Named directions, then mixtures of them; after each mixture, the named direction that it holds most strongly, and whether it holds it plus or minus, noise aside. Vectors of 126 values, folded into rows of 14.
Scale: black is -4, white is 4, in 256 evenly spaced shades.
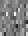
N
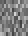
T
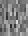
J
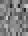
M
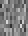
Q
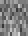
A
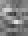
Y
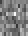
N, plus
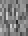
J, minus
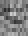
Y, minus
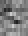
Y, minus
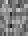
Q, plus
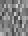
T, plus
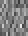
T, minus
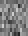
A, minus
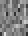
N, minus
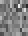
M, minus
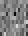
N, minus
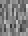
J, plus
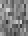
Q, minus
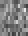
M, minus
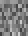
A, plus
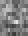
Y, plus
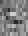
Y, minus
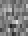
Y, plus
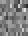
M, minus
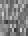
J, minus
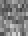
Y, minus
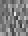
T, plus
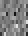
N, minus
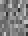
N, minus
